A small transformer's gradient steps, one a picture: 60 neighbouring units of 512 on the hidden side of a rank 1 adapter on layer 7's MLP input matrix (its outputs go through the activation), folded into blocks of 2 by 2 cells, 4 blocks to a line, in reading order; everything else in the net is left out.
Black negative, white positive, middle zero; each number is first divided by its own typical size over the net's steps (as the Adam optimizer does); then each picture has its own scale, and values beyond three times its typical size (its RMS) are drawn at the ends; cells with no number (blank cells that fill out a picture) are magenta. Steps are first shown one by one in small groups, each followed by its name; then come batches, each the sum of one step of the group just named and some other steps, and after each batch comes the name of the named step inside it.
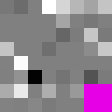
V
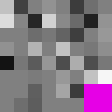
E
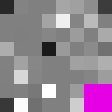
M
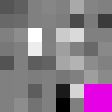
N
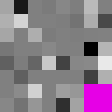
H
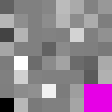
M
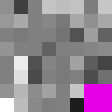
V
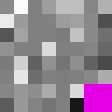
V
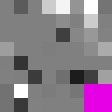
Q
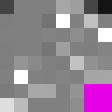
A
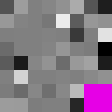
A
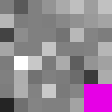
Q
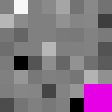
Q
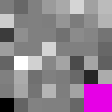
Q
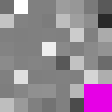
A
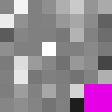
Q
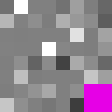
A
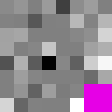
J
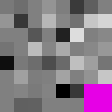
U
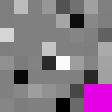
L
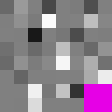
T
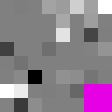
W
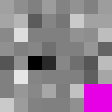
J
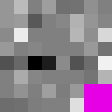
J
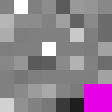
L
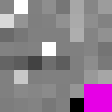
J
